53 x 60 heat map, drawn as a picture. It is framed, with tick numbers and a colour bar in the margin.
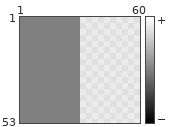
The table splits into one row of 2 panels. Panel 1,1: middling, flat. Panel 1,2: very high, checkered, faint in contrast.
